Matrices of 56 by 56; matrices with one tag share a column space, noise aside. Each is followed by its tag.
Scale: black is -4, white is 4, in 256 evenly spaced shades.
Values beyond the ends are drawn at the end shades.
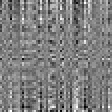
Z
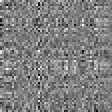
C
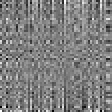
Z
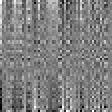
Z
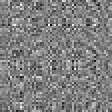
C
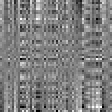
Z
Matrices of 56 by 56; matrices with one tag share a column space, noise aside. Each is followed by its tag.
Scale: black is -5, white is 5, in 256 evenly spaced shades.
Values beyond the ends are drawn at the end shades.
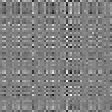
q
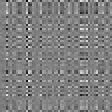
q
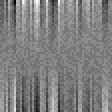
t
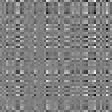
q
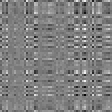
q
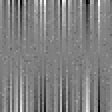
t
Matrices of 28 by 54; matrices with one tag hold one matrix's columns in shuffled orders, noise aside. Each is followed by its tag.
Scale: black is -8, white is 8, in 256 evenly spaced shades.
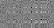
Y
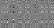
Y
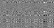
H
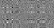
Y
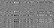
H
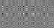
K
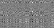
H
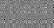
Y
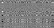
H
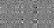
Y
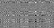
H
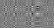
K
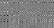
H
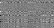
H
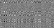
H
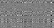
H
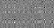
Y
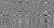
H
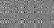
Y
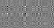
K
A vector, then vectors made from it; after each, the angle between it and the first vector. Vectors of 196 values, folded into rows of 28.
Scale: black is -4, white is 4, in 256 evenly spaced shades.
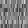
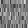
orthogonal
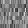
partly aligned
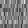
nearly parallel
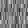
partly aligned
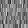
partly opposed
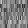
partly aligned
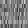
nearly parallel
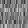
nearly opposite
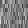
partly aligned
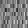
partly aligned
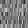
nearly opposite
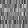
nearly opposite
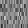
partly aligned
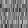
nearly parallel
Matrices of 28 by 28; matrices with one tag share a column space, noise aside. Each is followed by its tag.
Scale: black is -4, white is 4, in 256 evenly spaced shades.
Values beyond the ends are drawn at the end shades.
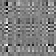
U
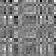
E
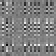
U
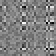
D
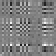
U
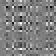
D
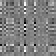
U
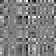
E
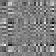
U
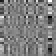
E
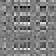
D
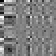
E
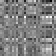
E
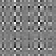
D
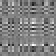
U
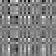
E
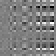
D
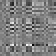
U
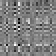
U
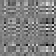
U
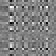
D
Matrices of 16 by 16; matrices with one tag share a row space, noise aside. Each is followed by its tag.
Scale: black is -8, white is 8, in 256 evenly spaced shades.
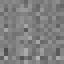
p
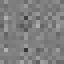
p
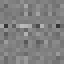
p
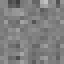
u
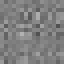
p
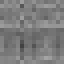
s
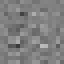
u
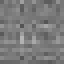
s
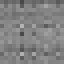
s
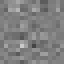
u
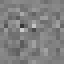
u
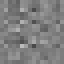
u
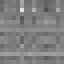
s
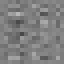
u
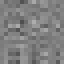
u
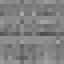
s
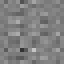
u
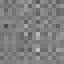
p
